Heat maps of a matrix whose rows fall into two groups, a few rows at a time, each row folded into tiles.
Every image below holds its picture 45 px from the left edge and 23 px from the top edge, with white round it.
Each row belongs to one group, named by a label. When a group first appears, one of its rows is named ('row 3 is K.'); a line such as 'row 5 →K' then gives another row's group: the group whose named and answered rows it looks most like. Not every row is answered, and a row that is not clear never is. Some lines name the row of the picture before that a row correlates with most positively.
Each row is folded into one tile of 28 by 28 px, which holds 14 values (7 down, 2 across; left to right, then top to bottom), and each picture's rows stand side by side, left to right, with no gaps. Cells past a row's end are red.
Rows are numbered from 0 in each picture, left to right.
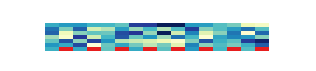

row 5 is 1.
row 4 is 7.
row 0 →1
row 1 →1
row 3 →7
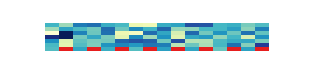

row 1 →7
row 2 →1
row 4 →1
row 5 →7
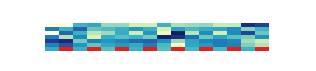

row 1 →1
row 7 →7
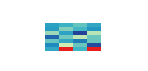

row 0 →1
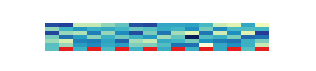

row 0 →7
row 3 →7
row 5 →1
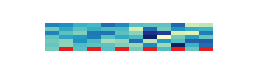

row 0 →7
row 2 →7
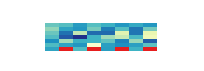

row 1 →1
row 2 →1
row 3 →1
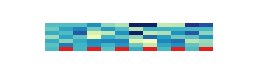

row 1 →1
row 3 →7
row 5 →7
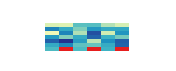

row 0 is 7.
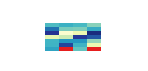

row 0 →1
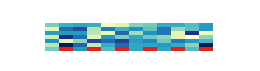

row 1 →1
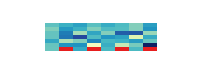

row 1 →1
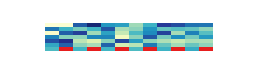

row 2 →1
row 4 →7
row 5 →7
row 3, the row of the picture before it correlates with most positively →0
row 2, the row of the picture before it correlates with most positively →1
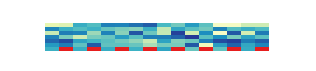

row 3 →7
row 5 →1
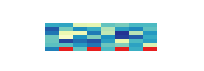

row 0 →1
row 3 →1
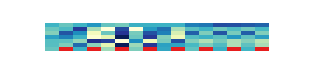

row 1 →1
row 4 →1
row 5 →7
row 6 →7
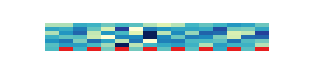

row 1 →1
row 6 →1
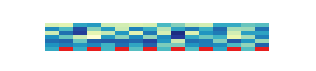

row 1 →1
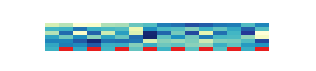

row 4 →7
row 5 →7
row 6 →7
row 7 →1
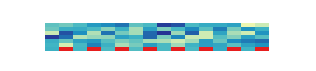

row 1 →1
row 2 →7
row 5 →1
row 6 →1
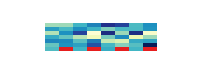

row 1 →1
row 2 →7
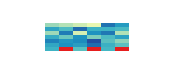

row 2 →7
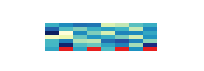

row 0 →1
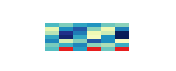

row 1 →1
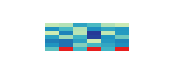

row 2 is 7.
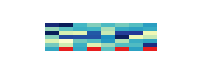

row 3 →1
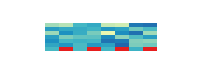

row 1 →1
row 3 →7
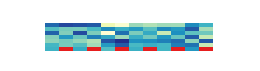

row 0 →7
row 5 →1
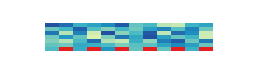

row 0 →7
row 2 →7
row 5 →1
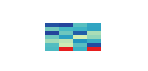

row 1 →1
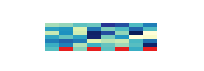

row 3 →1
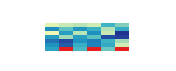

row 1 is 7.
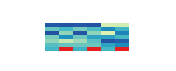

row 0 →7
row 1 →7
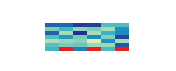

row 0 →7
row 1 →7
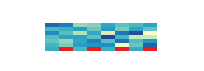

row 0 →7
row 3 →1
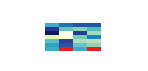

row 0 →1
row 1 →7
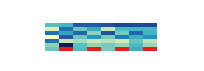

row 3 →7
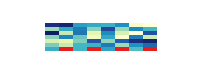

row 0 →7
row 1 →1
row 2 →1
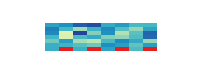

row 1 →7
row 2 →1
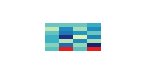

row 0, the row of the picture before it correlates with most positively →3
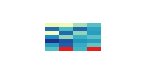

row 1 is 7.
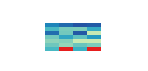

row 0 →7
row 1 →7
